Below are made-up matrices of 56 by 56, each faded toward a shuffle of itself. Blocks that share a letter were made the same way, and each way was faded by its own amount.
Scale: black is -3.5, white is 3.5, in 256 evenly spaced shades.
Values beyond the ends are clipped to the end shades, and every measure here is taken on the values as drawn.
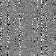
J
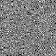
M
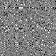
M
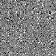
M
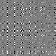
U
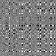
U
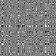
U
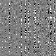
J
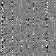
J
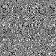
M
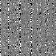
J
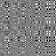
U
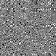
M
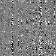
J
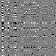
U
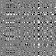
U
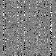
J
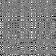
U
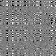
U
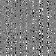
J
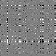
U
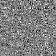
M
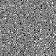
M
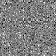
M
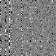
J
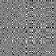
U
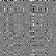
U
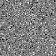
M
